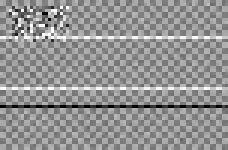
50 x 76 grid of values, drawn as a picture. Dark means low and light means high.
Odd patch: rougher, in the top left. Roughest part: top left. Odd lines: rows 13, 30 and 36.
